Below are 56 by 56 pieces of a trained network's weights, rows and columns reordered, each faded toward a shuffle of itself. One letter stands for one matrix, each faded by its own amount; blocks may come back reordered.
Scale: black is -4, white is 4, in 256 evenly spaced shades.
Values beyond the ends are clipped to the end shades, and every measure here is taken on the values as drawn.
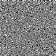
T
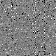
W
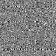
T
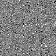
W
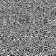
T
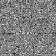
T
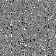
W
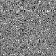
T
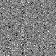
W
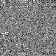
T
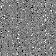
W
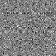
T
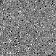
W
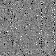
W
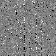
W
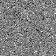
W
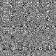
T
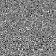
T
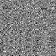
T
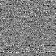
T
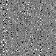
W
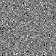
W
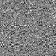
T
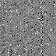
W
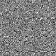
T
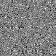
T
